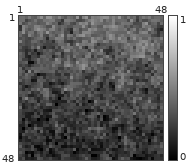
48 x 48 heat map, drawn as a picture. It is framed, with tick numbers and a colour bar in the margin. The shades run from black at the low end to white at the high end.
Stripes: none. Slope: up to the top. Average level on the scale: 30%.
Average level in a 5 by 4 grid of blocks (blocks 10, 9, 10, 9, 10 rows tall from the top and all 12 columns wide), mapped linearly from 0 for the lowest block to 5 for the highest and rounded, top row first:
4 4 5 4 | 2 4 3 4 | 2 2 2 2 | 0 1 1 2 | 0 0 0 0
